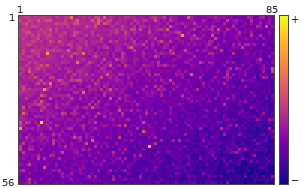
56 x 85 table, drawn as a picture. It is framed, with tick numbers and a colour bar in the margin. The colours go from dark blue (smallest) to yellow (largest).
No single row or column stands out from its neighbours. There is an overall slope up to the top left. The ninth with the lowest average is the bottom right. There are no regular stripes.
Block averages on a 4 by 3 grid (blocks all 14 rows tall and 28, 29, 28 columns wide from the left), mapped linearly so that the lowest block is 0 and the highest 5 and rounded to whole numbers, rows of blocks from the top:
543 | 432 | 321 | 210
